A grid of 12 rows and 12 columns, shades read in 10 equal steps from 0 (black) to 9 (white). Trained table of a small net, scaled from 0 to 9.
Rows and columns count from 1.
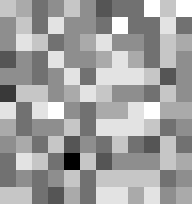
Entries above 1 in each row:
12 12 12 12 12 12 12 12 12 11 12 12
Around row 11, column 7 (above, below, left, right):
3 8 4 7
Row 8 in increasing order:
4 4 4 5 5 5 6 7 7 8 8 8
